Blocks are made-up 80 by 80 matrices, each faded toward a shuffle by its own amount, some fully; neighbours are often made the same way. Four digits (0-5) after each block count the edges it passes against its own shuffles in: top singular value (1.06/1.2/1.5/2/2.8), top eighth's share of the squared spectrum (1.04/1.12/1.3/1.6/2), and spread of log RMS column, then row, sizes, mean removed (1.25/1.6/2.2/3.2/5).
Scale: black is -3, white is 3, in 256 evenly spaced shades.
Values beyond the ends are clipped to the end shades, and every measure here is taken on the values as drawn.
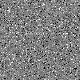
1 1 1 1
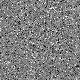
0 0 0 0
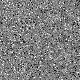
0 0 0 0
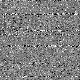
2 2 0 3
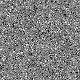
0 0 0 1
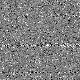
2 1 0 2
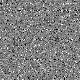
1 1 0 2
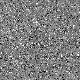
0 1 0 2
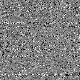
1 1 0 3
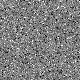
1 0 0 0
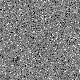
0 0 0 0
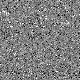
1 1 0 2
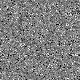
0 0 0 1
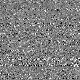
1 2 0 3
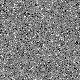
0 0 0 0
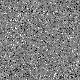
0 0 0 1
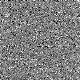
0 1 0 2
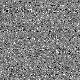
1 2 0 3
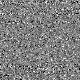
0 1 0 3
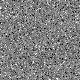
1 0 0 1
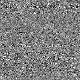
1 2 0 3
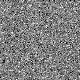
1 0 0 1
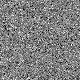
0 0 0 1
